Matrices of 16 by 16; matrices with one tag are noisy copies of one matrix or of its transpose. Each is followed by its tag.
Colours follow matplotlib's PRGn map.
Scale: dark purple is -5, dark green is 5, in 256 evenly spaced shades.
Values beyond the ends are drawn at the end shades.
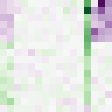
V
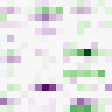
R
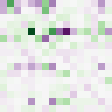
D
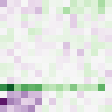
V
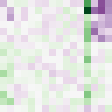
V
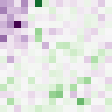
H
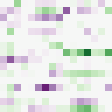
R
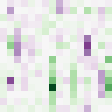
R
